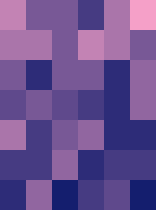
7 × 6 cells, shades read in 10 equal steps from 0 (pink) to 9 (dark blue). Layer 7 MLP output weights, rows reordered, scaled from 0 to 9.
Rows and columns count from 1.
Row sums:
22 21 35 36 35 40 43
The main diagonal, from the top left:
2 3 5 7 8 7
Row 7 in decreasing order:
9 9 8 7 6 4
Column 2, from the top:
5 3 8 5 7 7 4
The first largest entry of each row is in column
4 3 2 5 5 4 3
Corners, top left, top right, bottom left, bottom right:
2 0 8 9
